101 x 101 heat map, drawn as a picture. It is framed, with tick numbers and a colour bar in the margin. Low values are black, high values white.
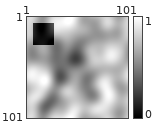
Histogram: skewed, a long tail of low values. Mirror symmetry: none. Roughest part: top left. Ninth with the lowest average: top left. Odd patch: lower, in the top left.
